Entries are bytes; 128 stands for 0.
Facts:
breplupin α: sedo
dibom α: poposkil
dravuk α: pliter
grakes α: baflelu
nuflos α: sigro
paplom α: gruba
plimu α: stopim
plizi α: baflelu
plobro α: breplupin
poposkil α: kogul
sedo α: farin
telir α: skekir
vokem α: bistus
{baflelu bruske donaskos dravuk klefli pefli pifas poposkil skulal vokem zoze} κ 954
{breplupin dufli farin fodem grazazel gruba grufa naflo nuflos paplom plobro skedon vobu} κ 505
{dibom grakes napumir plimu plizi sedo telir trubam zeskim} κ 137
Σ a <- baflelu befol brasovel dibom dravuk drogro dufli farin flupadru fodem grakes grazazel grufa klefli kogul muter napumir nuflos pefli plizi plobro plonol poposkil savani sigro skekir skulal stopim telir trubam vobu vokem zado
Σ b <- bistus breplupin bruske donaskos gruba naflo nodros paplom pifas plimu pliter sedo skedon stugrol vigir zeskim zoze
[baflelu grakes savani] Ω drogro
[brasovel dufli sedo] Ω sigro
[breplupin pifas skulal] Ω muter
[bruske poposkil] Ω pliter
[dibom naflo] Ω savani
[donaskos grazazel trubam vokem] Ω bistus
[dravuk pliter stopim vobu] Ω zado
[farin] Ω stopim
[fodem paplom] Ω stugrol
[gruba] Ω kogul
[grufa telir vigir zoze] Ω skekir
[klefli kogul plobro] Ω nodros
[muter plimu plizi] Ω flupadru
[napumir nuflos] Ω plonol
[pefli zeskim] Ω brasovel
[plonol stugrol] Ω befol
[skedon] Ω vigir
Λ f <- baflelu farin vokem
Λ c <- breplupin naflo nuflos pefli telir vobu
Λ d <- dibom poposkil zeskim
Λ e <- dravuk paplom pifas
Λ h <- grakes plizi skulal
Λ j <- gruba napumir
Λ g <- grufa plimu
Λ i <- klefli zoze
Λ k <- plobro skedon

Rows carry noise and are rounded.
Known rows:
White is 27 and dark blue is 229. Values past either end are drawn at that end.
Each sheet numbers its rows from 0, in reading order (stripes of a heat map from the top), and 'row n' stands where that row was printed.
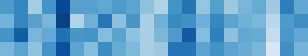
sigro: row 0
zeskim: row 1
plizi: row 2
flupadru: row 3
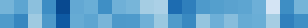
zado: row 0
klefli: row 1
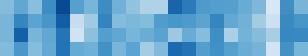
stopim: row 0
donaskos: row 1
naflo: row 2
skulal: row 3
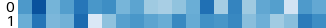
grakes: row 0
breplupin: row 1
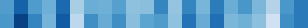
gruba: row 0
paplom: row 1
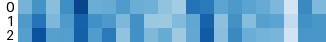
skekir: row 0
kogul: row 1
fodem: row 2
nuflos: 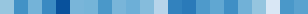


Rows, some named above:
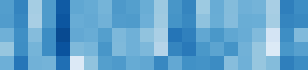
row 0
klefli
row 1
klefli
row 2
skekir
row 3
nuflos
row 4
breplupin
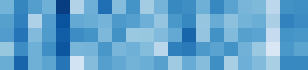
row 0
zeskim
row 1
klefli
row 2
kogul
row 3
nuflos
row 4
naflo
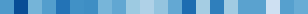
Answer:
grakes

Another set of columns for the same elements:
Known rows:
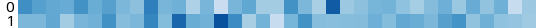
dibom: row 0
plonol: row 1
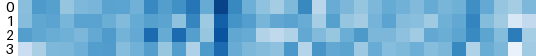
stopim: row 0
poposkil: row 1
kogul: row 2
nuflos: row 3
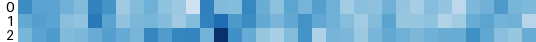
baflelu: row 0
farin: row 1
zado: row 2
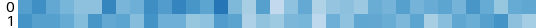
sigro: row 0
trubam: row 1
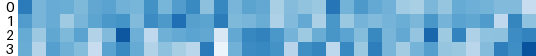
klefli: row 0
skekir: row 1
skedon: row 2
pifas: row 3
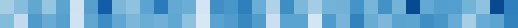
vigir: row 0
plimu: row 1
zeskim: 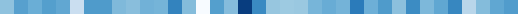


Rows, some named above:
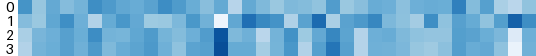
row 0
grufa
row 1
gruba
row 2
vobu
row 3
vobu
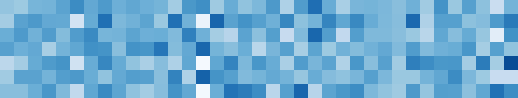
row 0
telir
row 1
bruske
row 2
pefli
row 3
skekir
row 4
naflo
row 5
poposkil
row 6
gruba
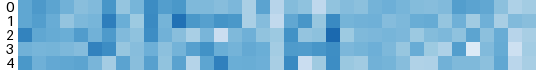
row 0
dufli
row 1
befol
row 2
dibom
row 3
napumir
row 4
grakes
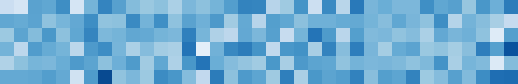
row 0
breplupin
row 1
fodem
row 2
pefli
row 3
pifas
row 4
nuflos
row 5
bistus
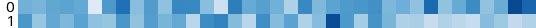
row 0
nodros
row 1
skulal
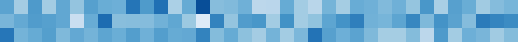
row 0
muter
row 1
donaskos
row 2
plobro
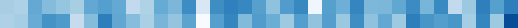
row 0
paplom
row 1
naflo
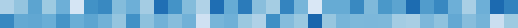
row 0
stugrol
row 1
dibom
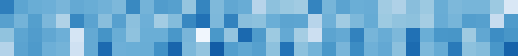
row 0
klefli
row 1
dravuk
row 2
sedo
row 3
pliter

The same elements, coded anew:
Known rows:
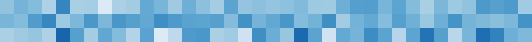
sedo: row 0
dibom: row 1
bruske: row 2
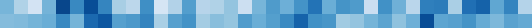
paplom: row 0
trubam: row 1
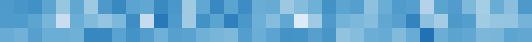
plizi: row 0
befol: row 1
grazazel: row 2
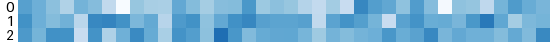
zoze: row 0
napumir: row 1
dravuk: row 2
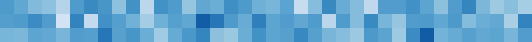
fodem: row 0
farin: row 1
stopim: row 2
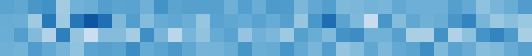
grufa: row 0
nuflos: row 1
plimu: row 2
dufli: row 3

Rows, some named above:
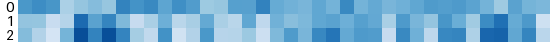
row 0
muter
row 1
stugrol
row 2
paplom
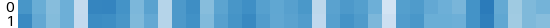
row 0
napumir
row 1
napumir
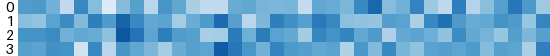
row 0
pifas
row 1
poposkil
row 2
skulal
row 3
farin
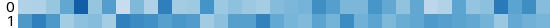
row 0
zeskim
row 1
muter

